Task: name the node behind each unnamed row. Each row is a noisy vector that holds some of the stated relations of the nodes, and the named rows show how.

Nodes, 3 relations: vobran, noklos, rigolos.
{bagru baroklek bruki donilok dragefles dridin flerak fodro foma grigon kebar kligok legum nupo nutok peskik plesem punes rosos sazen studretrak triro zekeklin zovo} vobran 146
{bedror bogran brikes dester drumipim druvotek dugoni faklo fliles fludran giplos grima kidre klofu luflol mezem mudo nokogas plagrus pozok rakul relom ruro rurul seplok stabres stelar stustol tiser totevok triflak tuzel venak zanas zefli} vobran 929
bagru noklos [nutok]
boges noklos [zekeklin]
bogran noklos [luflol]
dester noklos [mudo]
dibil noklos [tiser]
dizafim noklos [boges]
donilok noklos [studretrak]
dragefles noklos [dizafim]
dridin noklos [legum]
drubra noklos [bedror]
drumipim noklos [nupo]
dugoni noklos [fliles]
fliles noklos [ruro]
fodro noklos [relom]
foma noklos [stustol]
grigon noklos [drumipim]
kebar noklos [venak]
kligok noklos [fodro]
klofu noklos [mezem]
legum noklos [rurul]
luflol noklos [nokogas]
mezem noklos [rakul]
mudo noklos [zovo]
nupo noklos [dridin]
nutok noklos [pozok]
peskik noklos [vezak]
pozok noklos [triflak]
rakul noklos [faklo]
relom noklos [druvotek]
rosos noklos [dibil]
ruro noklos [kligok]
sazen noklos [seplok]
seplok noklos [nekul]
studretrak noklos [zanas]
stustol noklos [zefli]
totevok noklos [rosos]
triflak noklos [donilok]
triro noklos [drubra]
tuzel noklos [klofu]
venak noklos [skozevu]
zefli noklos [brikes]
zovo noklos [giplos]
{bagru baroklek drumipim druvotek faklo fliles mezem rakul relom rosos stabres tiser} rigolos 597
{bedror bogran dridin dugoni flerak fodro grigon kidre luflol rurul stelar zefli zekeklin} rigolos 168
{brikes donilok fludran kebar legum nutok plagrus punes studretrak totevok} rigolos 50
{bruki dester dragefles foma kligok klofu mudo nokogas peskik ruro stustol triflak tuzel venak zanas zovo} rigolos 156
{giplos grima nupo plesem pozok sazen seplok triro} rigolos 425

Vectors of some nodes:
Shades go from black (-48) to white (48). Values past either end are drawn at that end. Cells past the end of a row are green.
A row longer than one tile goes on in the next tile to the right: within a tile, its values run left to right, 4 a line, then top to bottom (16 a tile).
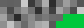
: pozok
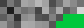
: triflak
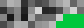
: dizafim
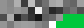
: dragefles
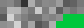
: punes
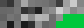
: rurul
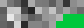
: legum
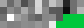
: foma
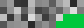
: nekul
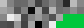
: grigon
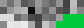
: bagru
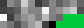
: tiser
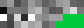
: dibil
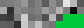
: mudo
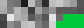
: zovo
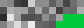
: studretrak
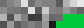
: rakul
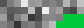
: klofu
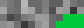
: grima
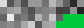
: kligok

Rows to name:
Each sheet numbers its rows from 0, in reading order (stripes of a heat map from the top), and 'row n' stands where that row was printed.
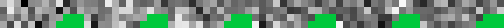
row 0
kebar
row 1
totevok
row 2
nutok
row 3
dugoni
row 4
bedror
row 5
zefli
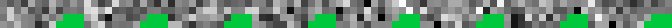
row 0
flerak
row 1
sazen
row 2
brikes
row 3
seplok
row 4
drubra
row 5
nokogas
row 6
venak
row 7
nupo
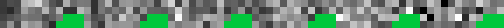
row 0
zanas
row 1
ruro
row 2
fodro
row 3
stustol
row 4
rosos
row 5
skozevu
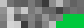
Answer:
plesem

